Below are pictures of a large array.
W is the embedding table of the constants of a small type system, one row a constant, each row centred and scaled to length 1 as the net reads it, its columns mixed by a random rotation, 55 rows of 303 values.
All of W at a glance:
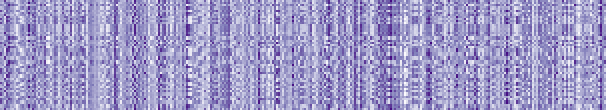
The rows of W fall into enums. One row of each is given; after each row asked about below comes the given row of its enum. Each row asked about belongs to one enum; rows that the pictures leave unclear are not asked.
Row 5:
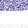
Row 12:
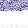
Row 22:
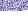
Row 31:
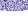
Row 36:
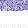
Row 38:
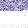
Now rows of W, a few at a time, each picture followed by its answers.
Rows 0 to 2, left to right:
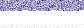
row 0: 22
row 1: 12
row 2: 31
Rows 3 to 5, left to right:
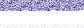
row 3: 12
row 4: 12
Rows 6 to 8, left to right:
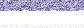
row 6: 12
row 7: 22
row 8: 38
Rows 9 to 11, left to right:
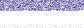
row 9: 5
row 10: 38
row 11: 5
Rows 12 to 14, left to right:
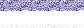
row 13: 12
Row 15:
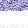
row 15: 12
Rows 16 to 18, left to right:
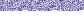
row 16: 22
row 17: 12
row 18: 31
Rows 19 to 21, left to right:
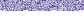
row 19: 31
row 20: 12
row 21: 36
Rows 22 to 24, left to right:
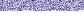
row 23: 31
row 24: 38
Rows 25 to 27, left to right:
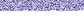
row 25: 38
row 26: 5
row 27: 5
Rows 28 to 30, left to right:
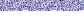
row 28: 22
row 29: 22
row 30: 31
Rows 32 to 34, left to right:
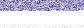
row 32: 38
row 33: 12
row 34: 5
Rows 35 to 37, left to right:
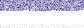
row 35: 5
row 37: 38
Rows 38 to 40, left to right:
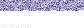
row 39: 22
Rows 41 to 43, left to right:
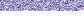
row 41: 5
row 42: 38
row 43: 12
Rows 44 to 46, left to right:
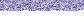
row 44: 5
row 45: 22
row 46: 5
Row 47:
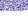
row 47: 5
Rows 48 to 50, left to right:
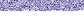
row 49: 36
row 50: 5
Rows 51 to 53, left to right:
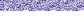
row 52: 12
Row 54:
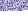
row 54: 22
